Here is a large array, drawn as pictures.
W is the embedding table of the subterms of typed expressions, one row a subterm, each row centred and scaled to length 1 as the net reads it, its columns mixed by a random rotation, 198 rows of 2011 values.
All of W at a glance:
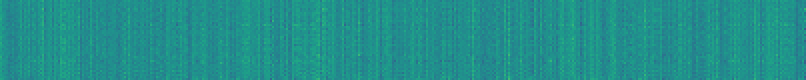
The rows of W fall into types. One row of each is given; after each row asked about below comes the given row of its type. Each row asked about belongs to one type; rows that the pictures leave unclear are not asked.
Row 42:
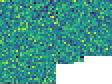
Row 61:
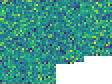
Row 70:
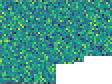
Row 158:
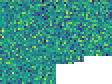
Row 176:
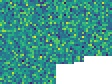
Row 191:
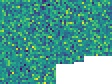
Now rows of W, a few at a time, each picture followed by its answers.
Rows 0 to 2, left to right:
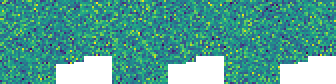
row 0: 61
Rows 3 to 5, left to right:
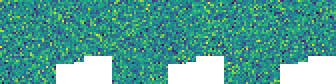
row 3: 70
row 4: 61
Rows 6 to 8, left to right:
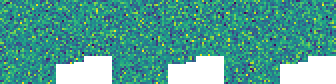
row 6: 61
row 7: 158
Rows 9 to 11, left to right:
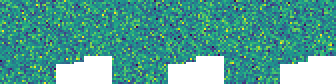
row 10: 70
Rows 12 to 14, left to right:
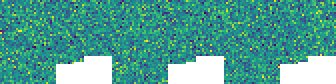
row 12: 42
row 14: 61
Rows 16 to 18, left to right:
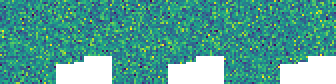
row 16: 158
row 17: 176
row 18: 61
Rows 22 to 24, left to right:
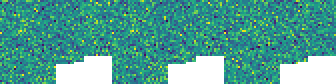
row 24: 42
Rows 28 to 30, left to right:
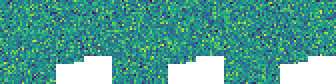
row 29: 176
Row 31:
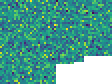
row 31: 70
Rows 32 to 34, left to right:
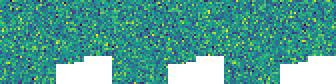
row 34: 158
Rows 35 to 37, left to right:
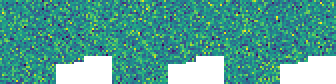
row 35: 70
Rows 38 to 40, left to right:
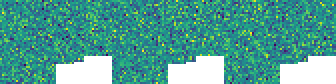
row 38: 70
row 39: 158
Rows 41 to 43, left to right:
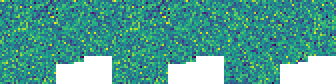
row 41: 42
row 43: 70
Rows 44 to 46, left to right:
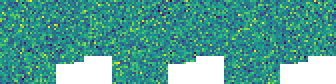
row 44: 70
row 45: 42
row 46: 158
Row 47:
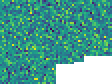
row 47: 191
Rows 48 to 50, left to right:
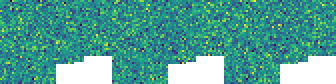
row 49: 61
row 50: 70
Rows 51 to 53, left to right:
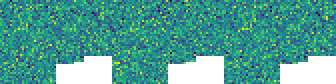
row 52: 42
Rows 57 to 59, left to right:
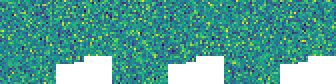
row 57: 158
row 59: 158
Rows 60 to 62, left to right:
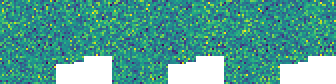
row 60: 61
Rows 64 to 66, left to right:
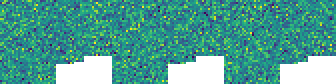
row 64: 61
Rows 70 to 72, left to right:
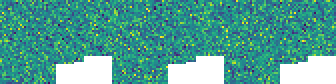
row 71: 191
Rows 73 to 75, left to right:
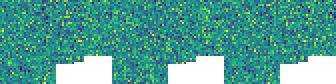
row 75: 158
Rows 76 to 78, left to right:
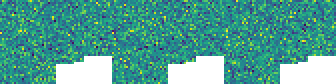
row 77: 42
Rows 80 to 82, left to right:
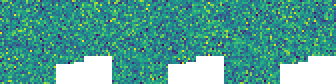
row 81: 61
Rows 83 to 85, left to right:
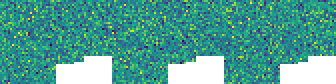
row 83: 191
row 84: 42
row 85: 61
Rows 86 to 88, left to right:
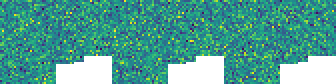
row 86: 158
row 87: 158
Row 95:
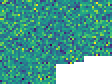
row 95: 61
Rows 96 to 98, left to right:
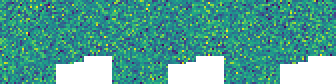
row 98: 158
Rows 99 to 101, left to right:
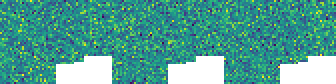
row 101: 61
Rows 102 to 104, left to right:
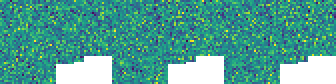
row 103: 158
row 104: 158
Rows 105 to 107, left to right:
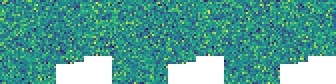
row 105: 61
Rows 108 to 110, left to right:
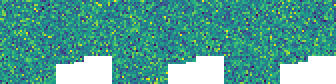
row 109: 42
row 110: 158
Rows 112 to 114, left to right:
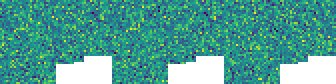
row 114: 191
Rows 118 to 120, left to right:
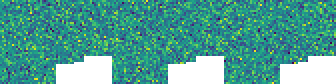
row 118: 191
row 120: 61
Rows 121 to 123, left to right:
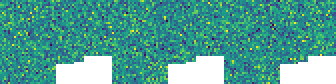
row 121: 191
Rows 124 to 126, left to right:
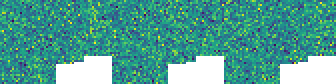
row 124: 61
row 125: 158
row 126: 61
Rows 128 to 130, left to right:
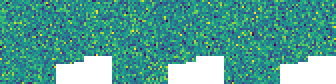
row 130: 191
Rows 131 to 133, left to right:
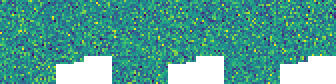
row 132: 158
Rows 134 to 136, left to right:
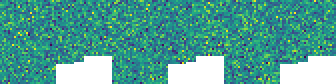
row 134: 191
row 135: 61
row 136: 158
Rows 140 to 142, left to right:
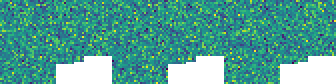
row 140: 176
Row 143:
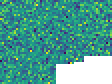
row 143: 61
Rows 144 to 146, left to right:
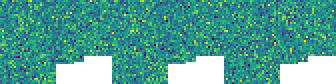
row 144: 158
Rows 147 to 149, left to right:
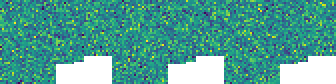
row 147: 176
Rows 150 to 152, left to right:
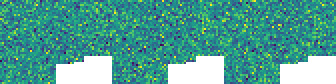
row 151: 70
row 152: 70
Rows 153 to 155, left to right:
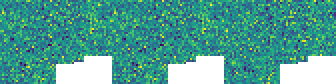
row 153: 70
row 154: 70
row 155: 158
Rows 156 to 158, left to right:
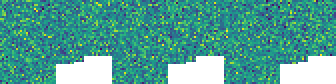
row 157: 176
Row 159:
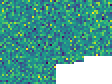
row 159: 61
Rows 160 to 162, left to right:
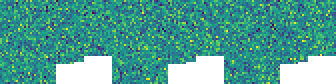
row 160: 70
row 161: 191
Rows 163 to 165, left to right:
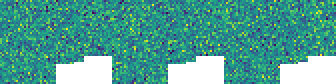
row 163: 70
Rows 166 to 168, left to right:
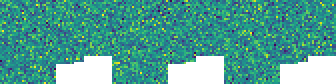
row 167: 42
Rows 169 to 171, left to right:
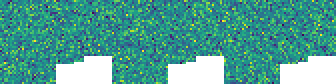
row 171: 70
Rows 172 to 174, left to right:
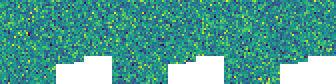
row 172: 191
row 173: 70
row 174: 42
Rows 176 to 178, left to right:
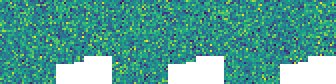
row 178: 61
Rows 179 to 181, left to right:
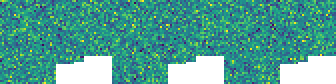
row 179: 42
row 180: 70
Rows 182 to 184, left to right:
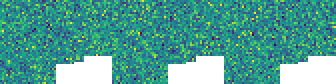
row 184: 191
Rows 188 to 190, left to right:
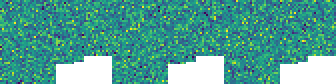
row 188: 176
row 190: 158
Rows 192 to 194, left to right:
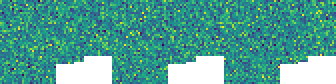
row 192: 176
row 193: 191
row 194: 61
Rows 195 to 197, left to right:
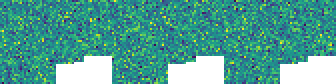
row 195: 158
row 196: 42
